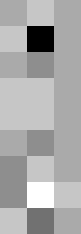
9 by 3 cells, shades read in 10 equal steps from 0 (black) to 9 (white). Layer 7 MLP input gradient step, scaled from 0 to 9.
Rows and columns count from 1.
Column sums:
56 51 55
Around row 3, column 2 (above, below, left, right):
0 7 6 6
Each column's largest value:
7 9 7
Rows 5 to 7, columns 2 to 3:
7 6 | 5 6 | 7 6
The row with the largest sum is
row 8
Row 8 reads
5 9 7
